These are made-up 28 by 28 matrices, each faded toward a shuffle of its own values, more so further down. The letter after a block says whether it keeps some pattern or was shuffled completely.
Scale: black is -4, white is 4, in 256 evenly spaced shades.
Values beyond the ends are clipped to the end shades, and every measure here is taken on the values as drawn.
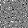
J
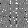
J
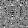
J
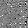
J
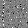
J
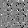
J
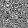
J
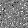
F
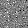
F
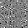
J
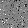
F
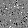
F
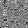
J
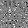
J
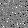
F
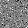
F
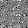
J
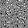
J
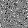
F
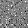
J
